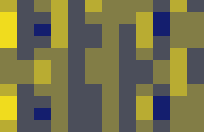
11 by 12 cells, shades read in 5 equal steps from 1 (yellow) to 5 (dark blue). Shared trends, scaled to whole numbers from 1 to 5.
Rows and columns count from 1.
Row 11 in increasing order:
2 3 3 3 3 3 4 4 4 4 4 4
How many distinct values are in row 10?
5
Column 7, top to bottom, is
3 3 3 3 3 3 3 3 3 3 3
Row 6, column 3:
2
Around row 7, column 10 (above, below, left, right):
3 4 4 2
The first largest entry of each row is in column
2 10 3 2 2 5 5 2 10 3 2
